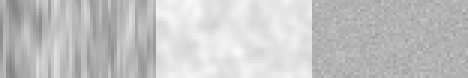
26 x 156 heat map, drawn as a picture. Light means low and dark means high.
It is made of 1 by 3 panels. Panel 1,1: low, streaked downward. Panel 1,2: very low, blotchy, faint in contrast. Panel 1,3: low, fine-grained, faint in contrast.
